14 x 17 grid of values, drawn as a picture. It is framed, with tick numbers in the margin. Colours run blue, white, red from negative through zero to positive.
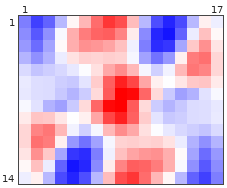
Average level on the scale: 50%. Lone odd cells: none. Symmetry: a half turn. Ninth with the highest average: centre. Stripes: none.
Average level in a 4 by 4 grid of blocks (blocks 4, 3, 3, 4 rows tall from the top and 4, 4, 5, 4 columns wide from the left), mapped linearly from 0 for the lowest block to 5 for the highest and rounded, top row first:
0513 / 2353 / 3442 / 3050
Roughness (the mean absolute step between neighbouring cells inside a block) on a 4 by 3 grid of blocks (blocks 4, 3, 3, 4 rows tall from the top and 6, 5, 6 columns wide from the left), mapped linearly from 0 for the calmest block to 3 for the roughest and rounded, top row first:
223 / 032 / 230 / 322
